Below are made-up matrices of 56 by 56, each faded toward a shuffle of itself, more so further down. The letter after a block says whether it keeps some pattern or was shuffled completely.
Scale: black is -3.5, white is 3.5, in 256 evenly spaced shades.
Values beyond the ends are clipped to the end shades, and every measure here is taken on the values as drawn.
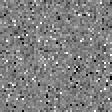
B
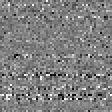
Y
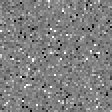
B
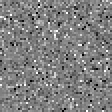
B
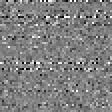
Y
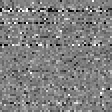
Y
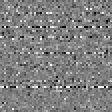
Y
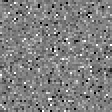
B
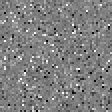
B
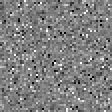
B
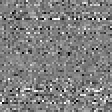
Y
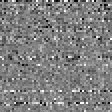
Y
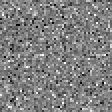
B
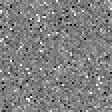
B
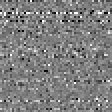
Y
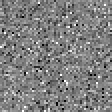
B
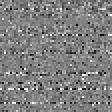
Y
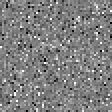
B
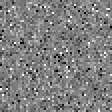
B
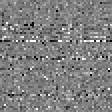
Y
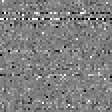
Y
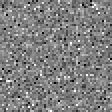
B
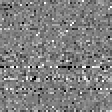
Y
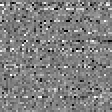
Y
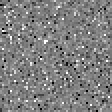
B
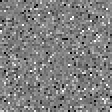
B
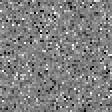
B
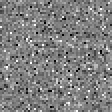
B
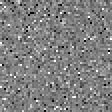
B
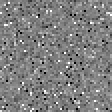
B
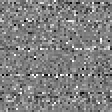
Y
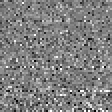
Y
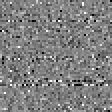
Y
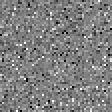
B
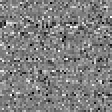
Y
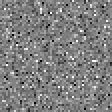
B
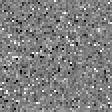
B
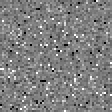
B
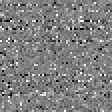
Y
